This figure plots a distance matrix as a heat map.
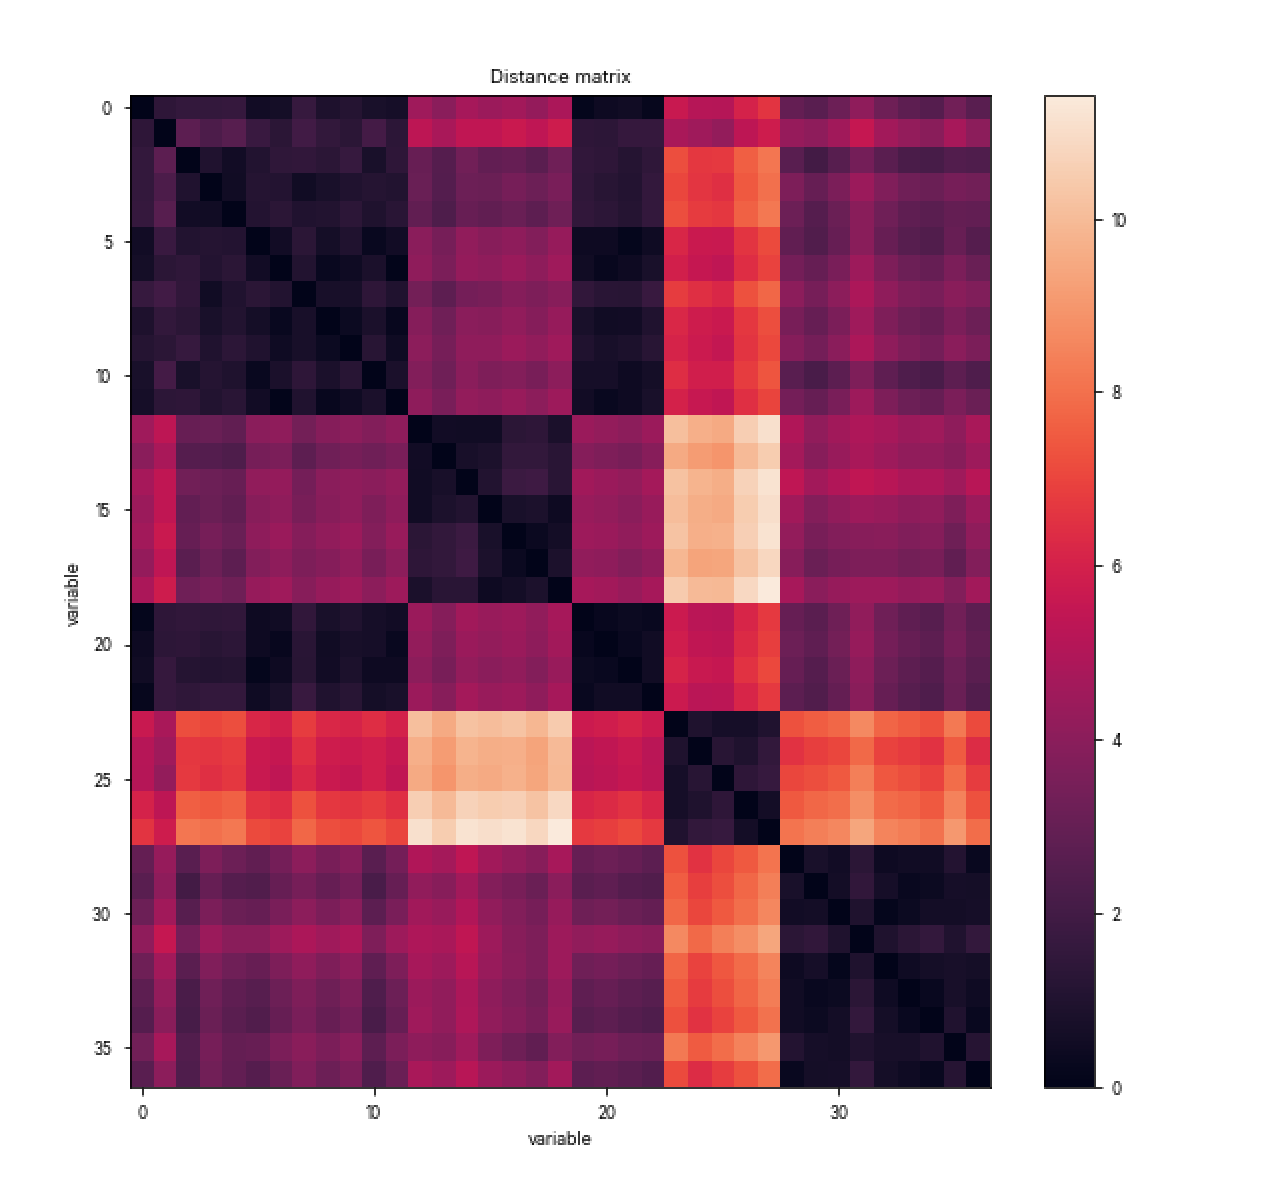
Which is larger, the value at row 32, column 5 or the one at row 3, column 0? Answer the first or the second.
the first
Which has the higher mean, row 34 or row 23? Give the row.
23
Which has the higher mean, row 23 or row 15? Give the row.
23
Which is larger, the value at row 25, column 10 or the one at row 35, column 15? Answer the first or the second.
the first
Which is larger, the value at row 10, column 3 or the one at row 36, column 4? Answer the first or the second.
the second
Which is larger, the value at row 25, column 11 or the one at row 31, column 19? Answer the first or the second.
the first
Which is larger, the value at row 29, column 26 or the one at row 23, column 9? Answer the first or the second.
the first
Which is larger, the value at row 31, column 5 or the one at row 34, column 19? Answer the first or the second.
the first
